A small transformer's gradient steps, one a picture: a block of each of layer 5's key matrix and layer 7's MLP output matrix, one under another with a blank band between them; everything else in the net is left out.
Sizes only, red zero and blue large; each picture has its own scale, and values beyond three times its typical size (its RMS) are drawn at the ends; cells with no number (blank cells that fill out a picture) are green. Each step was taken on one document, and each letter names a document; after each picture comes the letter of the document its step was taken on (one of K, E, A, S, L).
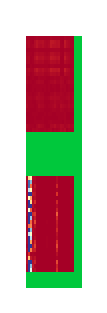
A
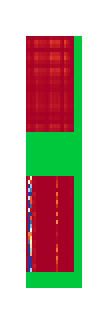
A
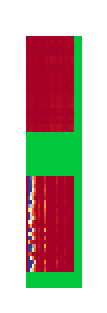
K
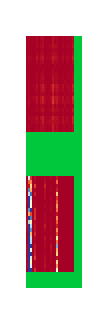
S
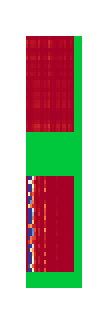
K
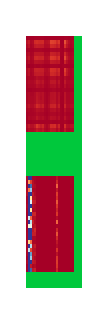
A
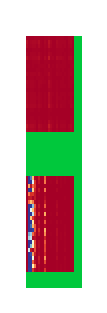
K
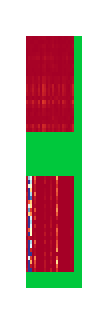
S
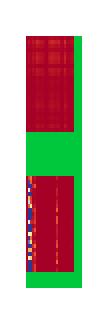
A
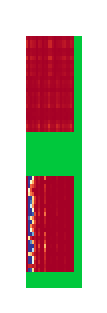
K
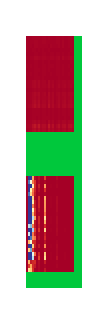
K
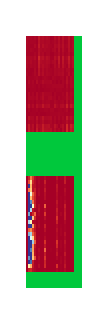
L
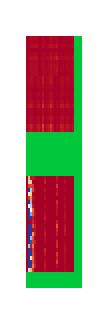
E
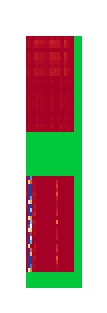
A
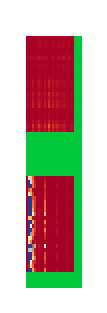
K
